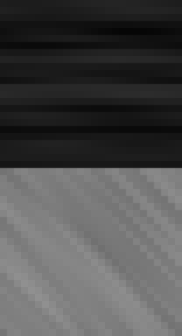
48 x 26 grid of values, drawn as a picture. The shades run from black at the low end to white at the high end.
The table splits into 2 rows of 1 panel. Panel 1,1: very low, streaked across, faint in contrast. Panel 2,1: middling, slanting down to the right, faint in contrast.
